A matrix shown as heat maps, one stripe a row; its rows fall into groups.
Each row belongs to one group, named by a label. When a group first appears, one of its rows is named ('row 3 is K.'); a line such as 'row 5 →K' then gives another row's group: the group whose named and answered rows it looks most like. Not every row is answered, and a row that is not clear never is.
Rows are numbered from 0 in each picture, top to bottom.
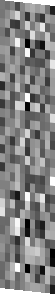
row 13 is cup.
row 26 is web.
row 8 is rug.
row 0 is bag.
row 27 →bag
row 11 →cup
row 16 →cup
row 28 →bag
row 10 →rug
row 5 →rug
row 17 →web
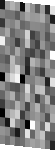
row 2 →cup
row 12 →cup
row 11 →cup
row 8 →cup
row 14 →web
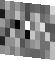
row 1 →cup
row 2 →web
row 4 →cup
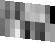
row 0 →bag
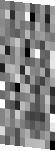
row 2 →rug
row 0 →rug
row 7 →cup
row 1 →rug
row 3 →web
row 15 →bag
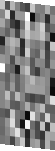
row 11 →web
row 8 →bag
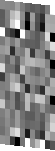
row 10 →bag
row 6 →bag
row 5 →rug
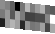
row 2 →cup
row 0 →web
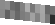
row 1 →bag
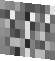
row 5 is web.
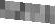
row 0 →cup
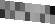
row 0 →bag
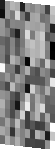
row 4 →bag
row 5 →bag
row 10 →web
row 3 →web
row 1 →cup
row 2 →bag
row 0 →cup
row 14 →rug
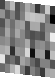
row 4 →rug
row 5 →rug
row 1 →bag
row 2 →cup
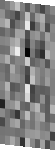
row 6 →rug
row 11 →cup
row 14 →bag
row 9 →rug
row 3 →cup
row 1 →web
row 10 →rug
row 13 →cup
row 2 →rug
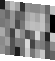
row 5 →web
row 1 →bag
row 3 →rug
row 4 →rug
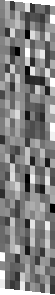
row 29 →web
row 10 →cup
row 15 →cup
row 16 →web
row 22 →bag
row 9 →rug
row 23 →web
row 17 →rug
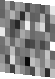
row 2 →web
